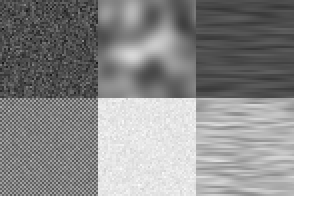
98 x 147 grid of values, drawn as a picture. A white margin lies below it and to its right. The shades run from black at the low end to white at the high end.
It is made of 2 by 3 panels. Panel 1,1: low, fine-grained. Panel 1,2: middling, smooth, strong in contrast. Panel 1,3: low, streaked across, faint in contrast. Panel 2,1: middling, checkered, strong in contrast. Panel 2,2: very high, fine-grained, faint in contrast. Panel 2,3: high, streaked across.
